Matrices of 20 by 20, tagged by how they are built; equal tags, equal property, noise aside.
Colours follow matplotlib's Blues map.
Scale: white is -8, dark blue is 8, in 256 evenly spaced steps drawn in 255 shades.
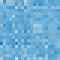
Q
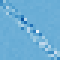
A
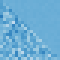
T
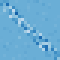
A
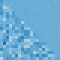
T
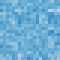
Q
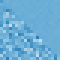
T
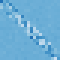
A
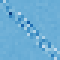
A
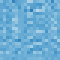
Q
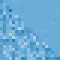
T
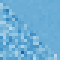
T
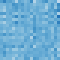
Q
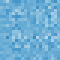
Q
